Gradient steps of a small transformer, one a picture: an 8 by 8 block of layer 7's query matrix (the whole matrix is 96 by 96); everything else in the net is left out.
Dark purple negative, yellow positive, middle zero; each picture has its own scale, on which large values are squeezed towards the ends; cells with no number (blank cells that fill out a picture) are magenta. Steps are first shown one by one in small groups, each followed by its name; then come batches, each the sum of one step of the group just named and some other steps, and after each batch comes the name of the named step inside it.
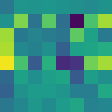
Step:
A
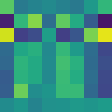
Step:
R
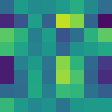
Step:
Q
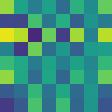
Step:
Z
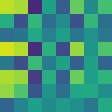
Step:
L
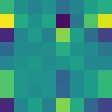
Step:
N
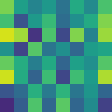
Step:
Z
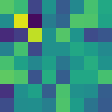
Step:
N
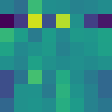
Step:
N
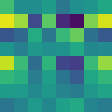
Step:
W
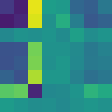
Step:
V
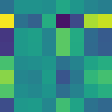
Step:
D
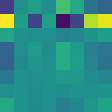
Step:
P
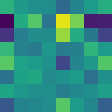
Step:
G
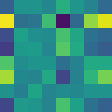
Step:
D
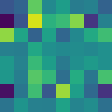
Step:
V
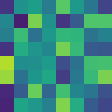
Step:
D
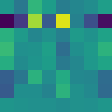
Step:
V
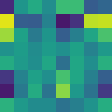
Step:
P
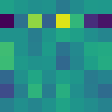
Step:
G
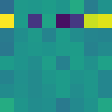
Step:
P
